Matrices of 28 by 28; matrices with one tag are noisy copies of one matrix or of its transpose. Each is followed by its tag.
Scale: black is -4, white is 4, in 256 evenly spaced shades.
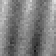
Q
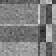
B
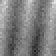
Q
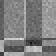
B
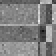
B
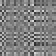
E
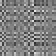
E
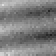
Q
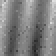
Q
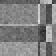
B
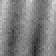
Q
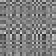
E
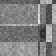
B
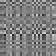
E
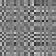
E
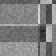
B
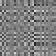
E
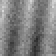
Q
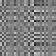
E
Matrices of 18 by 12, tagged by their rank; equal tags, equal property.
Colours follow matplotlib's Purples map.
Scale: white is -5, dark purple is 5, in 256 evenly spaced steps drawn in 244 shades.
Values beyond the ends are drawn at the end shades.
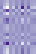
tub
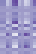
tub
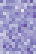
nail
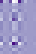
tub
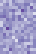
nail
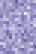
nail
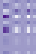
tub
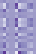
tub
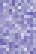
nail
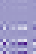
tub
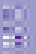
tub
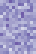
nail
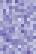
nail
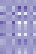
tub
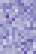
nail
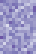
nail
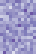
nail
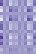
tub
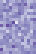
nail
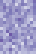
nail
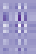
tub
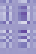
tub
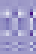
tub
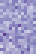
nail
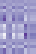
tub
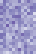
nail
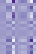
tub
